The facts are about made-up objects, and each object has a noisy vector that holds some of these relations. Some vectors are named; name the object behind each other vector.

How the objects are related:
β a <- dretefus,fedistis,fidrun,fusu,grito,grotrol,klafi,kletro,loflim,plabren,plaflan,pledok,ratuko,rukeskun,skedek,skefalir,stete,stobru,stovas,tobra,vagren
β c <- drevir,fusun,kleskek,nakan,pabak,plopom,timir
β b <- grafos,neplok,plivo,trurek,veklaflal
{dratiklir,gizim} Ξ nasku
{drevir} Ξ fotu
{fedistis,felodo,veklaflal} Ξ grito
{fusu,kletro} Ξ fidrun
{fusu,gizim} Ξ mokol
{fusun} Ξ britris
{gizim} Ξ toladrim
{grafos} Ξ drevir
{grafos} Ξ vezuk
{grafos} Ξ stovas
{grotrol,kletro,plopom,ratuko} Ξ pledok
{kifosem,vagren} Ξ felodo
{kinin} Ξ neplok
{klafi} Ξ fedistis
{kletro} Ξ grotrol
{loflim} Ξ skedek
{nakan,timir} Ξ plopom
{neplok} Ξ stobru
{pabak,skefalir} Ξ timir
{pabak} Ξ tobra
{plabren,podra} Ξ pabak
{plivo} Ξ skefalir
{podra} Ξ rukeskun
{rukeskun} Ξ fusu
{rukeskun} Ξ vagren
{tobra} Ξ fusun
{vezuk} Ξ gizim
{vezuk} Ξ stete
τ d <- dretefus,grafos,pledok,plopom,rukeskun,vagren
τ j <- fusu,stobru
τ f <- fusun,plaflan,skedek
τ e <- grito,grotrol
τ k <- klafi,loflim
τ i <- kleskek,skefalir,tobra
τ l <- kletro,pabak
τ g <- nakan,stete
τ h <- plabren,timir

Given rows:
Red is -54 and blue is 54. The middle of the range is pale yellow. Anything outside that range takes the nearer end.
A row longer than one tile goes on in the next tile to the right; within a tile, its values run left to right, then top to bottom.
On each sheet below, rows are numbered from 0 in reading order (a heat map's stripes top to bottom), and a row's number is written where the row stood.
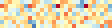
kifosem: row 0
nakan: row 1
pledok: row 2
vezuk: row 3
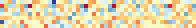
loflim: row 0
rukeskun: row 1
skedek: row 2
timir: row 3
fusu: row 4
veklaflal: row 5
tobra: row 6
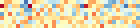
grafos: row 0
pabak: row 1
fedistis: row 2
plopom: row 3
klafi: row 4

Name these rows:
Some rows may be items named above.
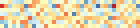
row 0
stete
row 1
grotrol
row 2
kleskek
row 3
klafi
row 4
fusu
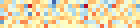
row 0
stobru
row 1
dretefus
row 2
veklaflal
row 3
kletro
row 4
podra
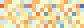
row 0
podra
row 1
britris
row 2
fusun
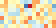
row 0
grito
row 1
ratuko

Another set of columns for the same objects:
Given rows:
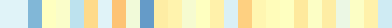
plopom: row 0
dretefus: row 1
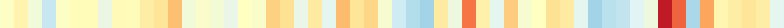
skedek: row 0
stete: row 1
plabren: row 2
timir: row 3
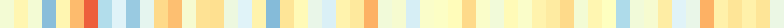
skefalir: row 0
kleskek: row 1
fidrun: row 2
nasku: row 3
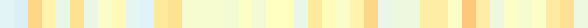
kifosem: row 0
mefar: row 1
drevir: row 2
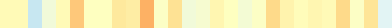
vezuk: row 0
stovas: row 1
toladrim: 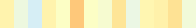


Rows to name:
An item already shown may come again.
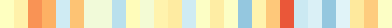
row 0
neplok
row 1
skefalir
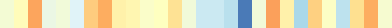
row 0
fedistis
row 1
pabak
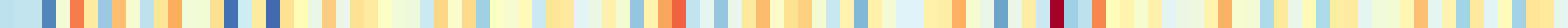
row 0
pabak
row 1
grotrol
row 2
rukeskun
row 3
skefalir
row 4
kleskek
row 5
fusu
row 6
vagren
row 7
vagren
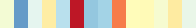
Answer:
fusu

